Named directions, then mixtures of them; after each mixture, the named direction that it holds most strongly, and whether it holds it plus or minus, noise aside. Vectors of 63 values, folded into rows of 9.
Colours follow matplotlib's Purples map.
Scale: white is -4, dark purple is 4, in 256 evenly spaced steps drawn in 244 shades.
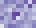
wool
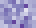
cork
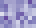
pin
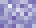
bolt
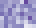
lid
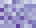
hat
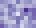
cork, minus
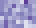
lid, plus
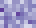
hat, plus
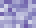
hat, minus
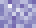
bolt, plus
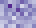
bolt, minus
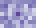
pin, plus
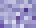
cork, minus
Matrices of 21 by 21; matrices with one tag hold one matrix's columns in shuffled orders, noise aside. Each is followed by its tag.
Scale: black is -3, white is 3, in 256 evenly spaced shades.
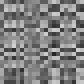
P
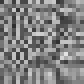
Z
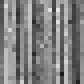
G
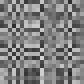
P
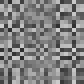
P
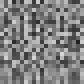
Z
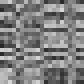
P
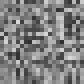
Z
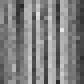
G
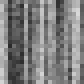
G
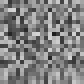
Z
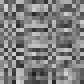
P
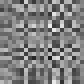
P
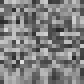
Z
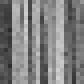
G
